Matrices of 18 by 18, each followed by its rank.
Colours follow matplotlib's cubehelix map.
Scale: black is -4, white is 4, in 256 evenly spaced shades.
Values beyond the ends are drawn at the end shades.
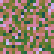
full rank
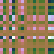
one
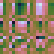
two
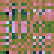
two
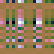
one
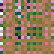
two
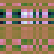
one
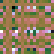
two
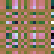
one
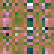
two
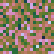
full rank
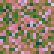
full rank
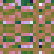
two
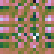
two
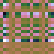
one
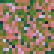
full rank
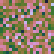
full rank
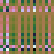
one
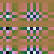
one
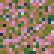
full rank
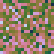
full rank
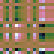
one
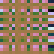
one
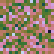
full rank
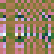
two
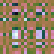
two
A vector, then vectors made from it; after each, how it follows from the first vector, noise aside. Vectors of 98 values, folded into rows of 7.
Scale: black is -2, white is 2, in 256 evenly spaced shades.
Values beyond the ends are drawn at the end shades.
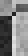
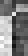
negated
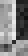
reversed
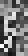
sign-scrambled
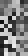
sign-scrambled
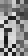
sign-scrambled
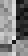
reversed
